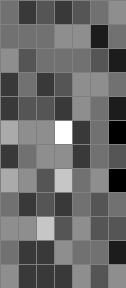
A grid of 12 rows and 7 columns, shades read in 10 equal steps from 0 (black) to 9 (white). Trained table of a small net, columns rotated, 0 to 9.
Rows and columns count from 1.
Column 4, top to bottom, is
2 5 4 3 2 9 5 7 2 3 5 2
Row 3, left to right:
5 3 4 4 4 3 1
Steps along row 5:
up same down up down down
